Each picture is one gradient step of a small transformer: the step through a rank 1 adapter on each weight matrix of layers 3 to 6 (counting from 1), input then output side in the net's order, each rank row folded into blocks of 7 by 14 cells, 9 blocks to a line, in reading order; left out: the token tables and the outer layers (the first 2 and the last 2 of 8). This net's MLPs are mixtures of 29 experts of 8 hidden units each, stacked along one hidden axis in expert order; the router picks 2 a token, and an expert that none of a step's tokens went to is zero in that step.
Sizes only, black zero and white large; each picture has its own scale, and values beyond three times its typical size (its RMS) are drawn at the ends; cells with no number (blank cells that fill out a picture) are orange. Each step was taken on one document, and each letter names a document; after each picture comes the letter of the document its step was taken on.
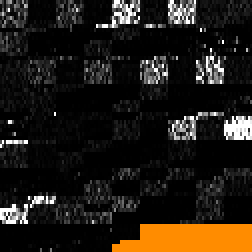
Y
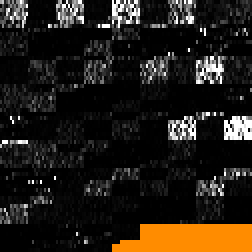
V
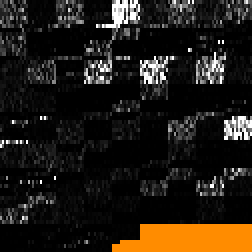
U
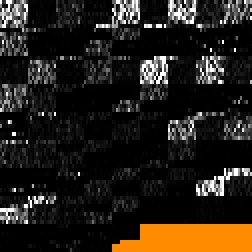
Y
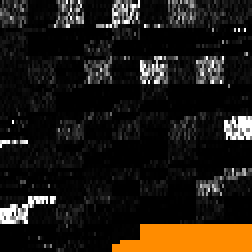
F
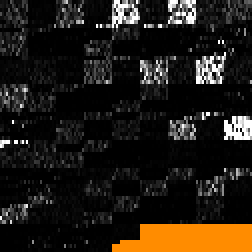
U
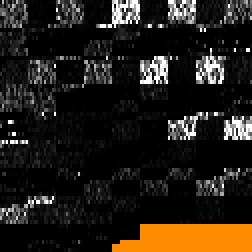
Y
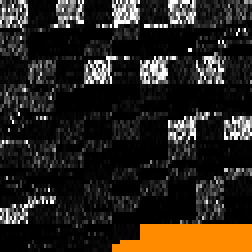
U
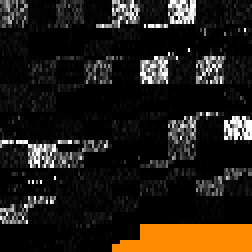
V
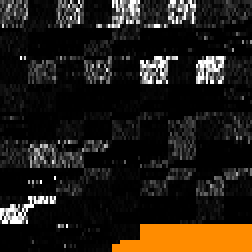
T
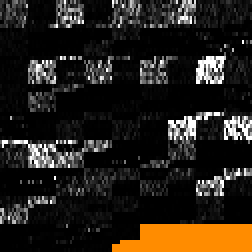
T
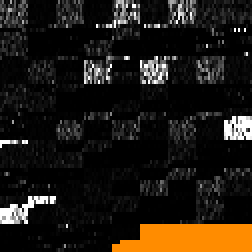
F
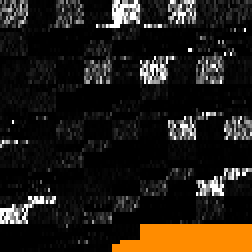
U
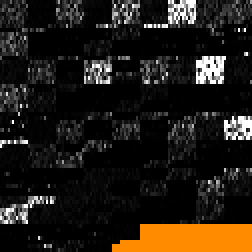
F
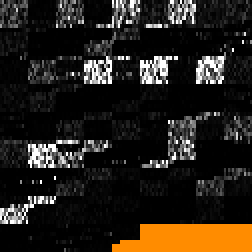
T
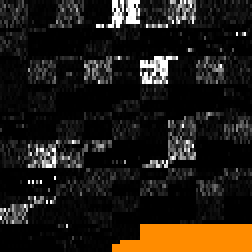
T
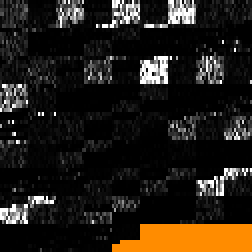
Y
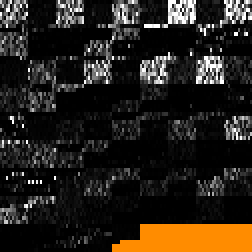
V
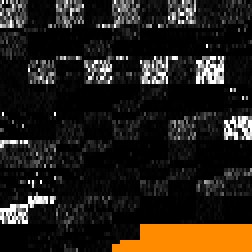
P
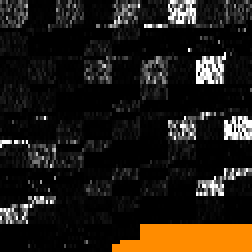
U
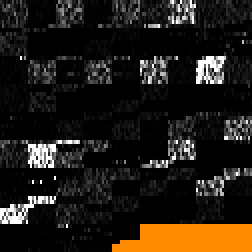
T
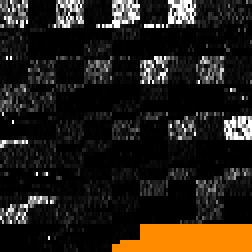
P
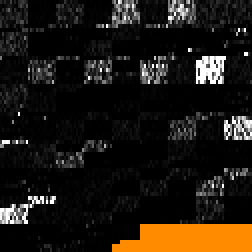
F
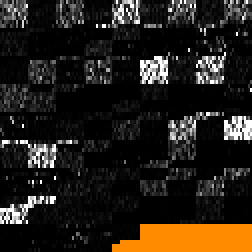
V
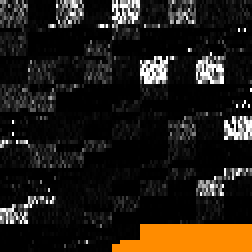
U
